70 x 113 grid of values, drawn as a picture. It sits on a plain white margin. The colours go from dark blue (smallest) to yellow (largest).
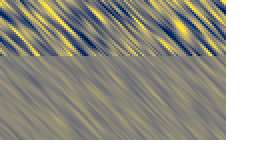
The distribution is heavy-tailed on both sides. Neither half mirrors the other. Streaks slant down to the right. No single row or column stands out from its neighbours. A horizontal seam about 40% of the way down splits the table, and the bottom part is calmer. There is no overall slope.
